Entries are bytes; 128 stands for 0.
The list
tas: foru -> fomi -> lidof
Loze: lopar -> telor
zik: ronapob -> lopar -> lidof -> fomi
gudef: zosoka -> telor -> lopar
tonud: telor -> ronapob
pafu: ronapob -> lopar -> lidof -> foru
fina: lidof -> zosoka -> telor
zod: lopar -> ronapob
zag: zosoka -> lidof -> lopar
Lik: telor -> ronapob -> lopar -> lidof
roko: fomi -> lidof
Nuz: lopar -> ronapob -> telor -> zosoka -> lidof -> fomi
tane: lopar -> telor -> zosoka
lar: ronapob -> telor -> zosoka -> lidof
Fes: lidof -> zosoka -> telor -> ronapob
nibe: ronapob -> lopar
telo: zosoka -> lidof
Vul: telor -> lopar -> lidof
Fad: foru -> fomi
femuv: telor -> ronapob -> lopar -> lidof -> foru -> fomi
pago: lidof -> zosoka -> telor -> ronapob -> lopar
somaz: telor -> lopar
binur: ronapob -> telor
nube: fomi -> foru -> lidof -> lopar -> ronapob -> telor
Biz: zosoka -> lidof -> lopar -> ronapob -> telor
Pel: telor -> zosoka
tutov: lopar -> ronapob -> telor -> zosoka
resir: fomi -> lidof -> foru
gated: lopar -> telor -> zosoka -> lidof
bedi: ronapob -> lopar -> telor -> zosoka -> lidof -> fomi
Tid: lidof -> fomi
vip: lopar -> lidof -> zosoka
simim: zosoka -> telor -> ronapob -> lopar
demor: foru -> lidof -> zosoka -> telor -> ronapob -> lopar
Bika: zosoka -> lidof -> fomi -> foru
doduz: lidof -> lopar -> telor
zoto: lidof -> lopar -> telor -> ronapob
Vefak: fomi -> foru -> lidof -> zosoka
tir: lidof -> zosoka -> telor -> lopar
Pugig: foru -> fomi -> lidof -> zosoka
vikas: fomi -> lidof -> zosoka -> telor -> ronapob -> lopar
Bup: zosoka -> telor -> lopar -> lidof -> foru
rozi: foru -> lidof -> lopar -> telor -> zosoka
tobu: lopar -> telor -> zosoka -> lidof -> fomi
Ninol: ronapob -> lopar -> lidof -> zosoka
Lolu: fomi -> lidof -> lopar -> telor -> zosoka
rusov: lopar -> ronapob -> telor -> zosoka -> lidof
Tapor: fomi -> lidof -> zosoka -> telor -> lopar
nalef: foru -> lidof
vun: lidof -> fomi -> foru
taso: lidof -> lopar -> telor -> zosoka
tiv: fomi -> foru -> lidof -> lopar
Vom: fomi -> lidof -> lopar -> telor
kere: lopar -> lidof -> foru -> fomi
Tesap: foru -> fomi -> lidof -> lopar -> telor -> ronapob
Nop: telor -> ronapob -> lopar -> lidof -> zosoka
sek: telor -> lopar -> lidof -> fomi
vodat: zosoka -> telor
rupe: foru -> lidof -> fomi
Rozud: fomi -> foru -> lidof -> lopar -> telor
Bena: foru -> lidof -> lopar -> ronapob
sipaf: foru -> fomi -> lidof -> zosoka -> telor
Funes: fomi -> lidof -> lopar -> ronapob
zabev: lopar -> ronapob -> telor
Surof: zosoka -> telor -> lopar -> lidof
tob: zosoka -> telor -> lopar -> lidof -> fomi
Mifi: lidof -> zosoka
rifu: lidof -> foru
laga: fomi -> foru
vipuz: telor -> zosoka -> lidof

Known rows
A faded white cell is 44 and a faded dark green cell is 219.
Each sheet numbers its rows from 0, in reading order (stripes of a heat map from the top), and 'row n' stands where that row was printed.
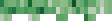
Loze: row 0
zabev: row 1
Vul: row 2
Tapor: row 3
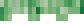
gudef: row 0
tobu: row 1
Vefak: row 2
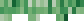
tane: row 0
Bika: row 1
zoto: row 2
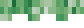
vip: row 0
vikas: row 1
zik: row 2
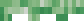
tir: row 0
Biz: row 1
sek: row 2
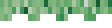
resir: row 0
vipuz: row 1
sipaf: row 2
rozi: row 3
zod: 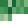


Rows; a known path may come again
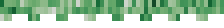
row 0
zabev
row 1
tir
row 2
femuv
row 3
tutov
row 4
bedi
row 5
Tesap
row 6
Mifi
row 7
tane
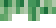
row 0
lar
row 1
binur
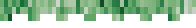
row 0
zoto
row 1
gudef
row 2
Bup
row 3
Vul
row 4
zod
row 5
vun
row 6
demor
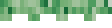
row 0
tobu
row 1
Pel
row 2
kere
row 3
pafu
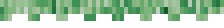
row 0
simim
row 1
Lolu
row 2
telo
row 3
sek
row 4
tonud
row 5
laga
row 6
Nop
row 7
Surof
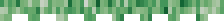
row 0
roko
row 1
tob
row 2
vip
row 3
rozi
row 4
doduz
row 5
Funes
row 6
tas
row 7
tiv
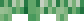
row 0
Rozud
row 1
zik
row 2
nube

